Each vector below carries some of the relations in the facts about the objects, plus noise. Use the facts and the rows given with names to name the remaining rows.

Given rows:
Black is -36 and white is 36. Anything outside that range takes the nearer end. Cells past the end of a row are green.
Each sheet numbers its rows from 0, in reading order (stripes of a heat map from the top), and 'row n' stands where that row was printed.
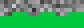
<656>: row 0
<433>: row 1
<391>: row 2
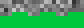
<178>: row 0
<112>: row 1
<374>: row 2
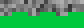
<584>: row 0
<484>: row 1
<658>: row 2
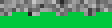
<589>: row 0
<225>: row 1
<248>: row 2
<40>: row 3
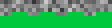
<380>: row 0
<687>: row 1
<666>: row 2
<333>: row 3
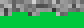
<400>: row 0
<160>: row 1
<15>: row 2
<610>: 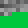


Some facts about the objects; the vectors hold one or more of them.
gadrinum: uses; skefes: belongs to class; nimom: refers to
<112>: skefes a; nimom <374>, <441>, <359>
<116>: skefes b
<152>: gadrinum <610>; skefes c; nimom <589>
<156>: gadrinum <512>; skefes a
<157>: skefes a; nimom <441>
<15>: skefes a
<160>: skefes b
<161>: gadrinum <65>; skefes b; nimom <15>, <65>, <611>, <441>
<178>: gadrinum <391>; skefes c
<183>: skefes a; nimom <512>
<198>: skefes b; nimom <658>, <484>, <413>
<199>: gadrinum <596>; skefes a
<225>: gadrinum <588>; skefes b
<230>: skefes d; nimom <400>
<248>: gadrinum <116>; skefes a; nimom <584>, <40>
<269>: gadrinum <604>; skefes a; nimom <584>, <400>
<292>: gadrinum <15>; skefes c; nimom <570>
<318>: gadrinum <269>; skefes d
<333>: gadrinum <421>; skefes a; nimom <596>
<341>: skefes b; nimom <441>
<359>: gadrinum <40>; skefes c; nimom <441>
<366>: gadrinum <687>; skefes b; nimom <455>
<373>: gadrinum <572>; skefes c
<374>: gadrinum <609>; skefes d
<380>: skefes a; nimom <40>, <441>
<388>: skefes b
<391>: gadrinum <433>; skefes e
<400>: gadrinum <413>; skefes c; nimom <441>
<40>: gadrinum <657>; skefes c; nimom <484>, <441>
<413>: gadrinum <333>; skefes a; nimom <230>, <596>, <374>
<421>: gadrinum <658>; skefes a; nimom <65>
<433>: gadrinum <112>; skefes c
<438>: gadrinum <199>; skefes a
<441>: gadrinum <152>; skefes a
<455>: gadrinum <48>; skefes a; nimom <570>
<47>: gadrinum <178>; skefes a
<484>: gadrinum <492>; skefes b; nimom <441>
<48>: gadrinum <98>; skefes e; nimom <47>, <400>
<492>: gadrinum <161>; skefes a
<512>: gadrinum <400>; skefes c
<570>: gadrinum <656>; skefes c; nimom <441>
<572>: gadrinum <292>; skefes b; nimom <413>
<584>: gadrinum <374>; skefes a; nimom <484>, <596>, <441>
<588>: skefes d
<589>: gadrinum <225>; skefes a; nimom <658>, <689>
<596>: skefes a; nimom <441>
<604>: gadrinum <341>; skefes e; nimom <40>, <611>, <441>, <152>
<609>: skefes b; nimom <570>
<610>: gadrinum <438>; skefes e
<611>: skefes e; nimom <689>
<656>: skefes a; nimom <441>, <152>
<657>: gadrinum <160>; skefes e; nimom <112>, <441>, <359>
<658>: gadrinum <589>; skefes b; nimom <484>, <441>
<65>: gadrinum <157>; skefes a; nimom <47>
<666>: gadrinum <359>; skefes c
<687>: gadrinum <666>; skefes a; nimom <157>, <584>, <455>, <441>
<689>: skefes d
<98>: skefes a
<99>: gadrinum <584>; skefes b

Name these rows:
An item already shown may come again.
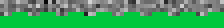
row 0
<609>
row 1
<441>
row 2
<359>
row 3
<225>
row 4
<318>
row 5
<596>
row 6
<656>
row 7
<388>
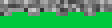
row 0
<160>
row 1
<604>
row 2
<570>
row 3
<198>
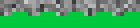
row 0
<99>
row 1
<658>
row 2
<47>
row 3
<400>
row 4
<656>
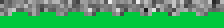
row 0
<156>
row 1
<341>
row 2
<230>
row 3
<161>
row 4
<161>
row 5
<512>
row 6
<588>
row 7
<689>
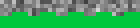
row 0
<230>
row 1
<152>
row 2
<611>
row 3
<183>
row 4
<65>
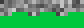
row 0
<156>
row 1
<116>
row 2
<588>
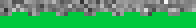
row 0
<373>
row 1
<572>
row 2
<157>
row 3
<292>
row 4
<421>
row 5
<161>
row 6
<48>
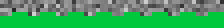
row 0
<657>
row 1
<366>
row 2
<47>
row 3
<388>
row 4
<98>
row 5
<160>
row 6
<99>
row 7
<455>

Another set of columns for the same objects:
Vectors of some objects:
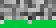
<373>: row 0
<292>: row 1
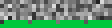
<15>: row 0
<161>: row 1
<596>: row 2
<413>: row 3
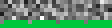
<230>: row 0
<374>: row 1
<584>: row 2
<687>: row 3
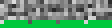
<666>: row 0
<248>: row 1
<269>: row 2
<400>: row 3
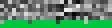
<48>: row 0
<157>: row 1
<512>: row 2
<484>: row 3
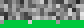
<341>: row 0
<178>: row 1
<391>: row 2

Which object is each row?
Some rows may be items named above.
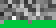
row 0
<374>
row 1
<596>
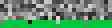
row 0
<596>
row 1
<421>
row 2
<572>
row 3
<609>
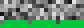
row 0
<225>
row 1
<604>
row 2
<156>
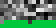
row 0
<230>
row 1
<512>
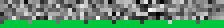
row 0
<318>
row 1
<47>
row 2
<604>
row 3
<689>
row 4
<588>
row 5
<512>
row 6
<570>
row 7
<441>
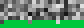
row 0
<65>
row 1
<225>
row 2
<366>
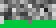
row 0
<160>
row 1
<611>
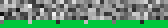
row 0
<225>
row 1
<657>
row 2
<589>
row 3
<152>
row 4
<455>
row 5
<589>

